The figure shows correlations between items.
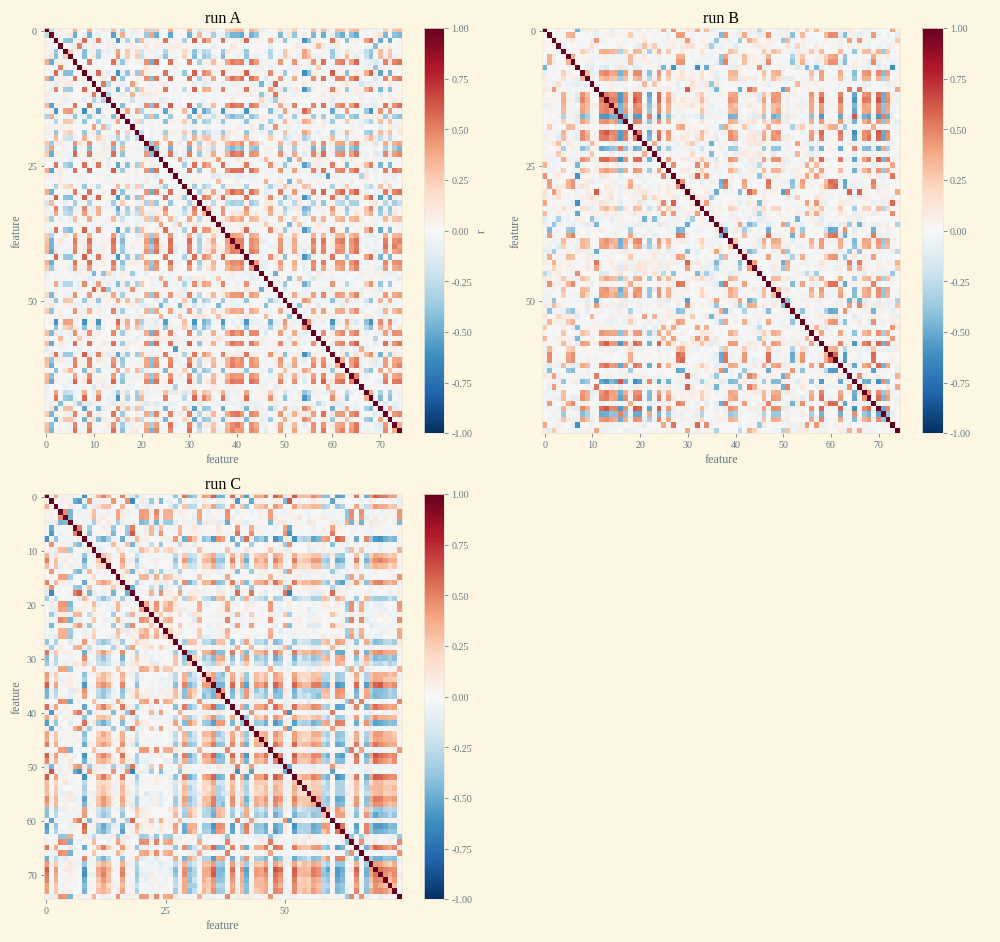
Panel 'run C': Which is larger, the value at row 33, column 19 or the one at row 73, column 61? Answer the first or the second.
the first
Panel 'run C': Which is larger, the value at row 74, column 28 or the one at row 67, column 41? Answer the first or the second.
the first
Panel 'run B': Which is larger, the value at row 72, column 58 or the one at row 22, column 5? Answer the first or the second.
the first
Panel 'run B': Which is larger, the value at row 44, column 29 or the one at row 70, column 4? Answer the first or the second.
the second
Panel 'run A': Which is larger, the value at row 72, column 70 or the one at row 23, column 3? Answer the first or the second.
the first
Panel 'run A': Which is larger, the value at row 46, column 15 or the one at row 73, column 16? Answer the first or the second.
the first
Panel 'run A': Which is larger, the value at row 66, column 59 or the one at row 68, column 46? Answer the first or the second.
the first
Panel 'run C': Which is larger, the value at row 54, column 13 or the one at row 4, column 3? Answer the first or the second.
the second
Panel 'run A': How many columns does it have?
75
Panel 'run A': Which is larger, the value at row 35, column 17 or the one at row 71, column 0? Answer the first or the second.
the second
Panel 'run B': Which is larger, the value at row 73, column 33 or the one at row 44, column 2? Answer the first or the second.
the second
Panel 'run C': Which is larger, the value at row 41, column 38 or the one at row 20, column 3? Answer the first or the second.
the second
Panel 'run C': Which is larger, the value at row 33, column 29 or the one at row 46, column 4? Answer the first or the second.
the first
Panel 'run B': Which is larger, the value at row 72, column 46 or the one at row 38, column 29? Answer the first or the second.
the second
